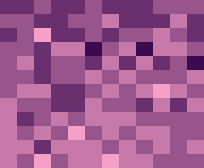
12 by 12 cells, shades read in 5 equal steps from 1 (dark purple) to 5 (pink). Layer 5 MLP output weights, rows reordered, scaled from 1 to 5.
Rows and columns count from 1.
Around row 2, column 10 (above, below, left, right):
3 4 2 4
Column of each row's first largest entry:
3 7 3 4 2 6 10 1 1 5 1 3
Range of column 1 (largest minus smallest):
2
